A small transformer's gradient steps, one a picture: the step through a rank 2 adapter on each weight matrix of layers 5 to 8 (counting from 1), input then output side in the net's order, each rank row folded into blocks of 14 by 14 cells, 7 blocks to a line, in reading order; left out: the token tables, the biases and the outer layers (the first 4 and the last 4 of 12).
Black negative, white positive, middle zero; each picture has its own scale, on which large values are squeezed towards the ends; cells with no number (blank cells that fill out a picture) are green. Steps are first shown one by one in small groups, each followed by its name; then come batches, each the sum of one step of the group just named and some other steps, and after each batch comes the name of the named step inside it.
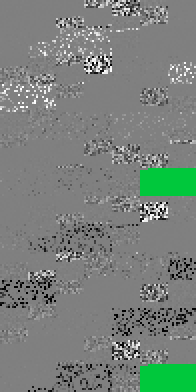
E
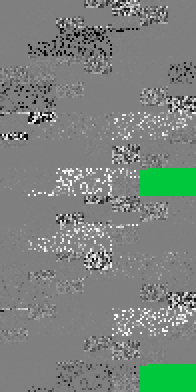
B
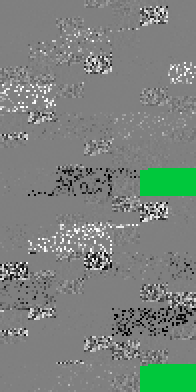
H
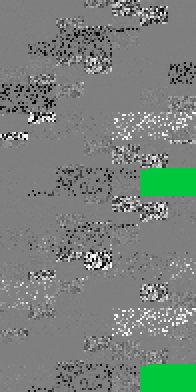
B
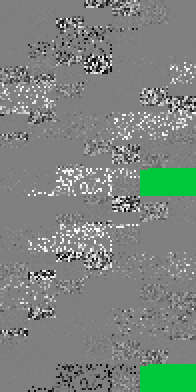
B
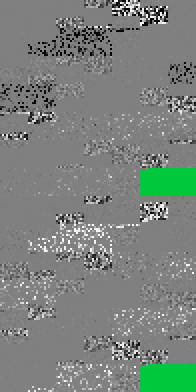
B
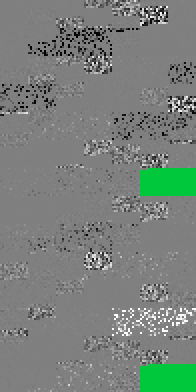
E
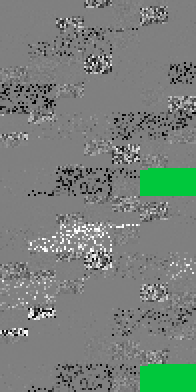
H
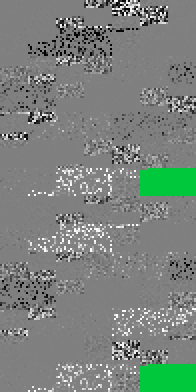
B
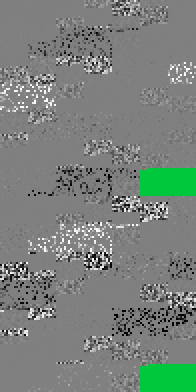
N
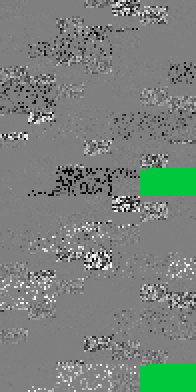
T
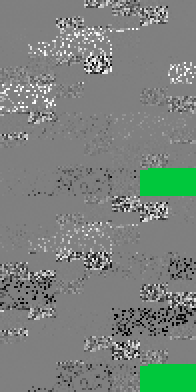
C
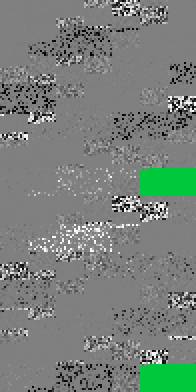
N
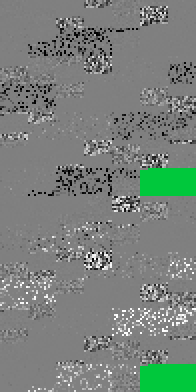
T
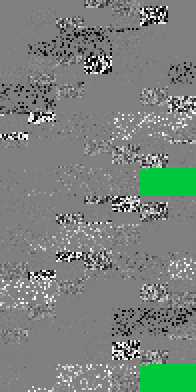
N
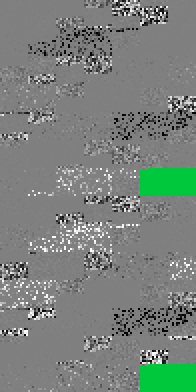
N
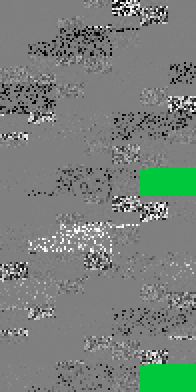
C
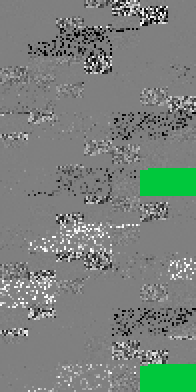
T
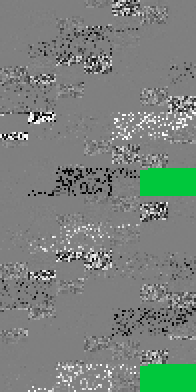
T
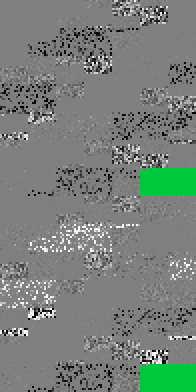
C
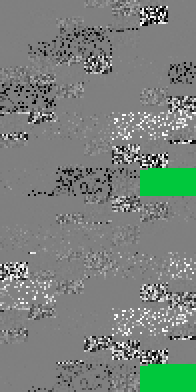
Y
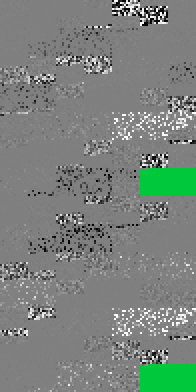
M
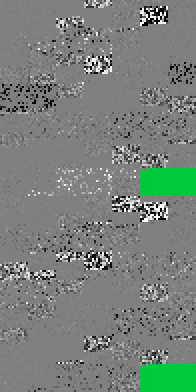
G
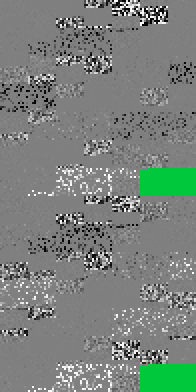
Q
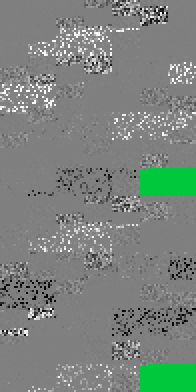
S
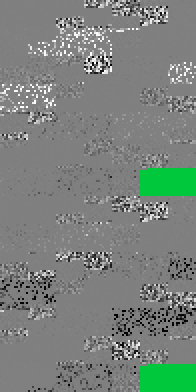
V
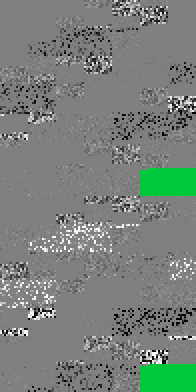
Q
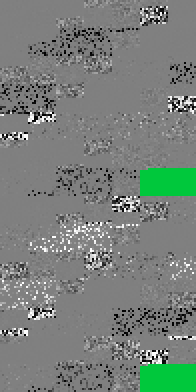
M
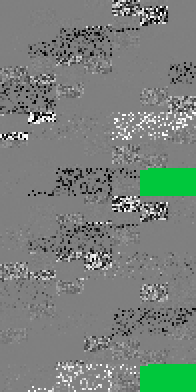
Y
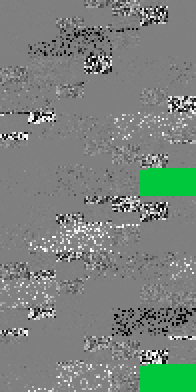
Q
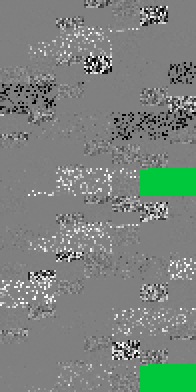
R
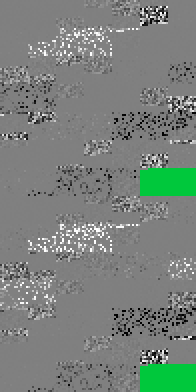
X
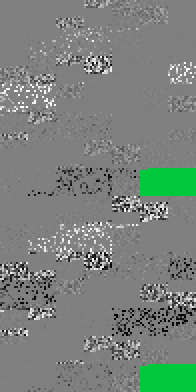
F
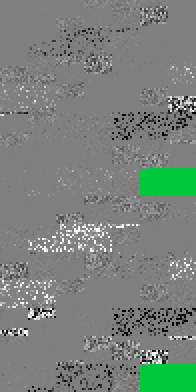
X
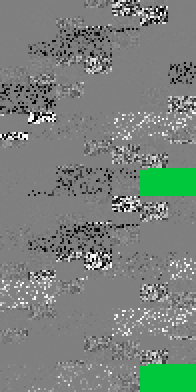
R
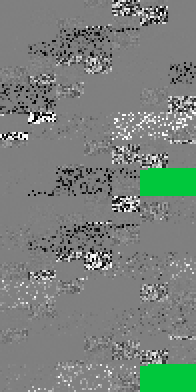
X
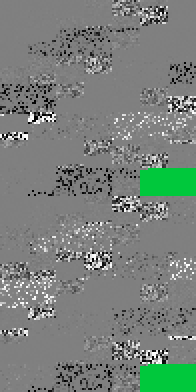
X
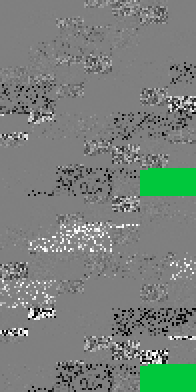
F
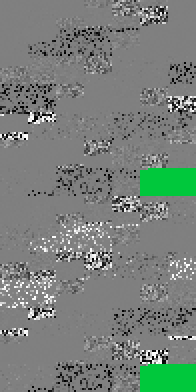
R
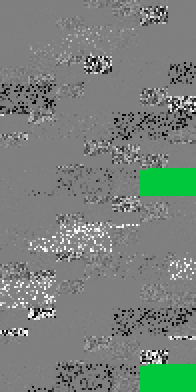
R
